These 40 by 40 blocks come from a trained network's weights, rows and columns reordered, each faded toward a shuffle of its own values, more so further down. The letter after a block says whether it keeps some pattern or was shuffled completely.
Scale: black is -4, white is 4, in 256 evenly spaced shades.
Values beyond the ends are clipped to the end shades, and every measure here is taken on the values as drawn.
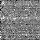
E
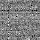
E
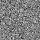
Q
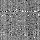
E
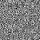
E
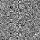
E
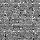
E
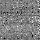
E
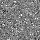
Q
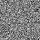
E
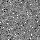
Q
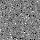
Q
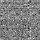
E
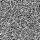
Q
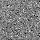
Q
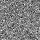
Q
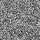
Q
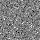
Q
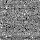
E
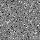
Q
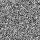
Q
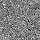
Q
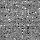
E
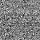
E
